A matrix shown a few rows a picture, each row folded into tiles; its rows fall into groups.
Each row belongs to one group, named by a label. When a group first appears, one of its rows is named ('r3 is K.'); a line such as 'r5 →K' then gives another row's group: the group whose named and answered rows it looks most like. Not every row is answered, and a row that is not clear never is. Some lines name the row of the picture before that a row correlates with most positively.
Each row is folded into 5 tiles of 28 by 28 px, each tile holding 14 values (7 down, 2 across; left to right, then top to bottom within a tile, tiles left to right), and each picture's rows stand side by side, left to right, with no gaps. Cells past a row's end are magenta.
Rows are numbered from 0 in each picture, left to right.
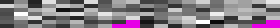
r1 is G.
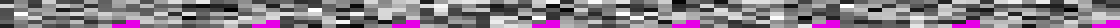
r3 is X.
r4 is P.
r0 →G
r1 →P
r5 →X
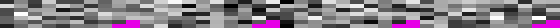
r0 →G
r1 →X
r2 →G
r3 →X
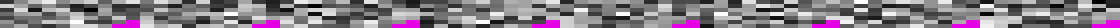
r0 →X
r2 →P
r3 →G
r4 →P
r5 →G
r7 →P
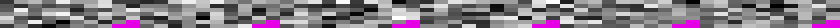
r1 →X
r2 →P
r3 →X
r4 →P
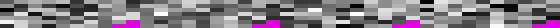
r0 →P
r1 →X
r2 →G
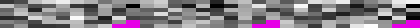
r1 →G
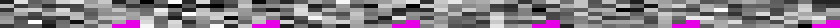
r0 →P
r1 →P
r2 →X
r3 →X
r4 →G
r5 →P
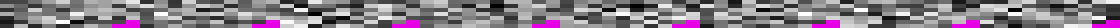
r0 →G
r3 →G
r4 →P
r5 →G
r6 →P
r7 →X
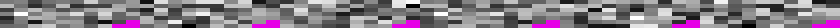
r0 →G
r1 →P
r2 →X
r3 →G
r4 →X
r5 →P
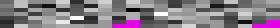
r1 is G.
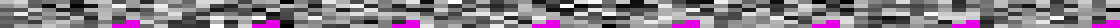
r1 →X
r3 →P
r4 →P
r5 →P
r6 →P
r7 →G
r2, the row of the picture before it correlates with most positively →0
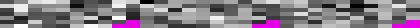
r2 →G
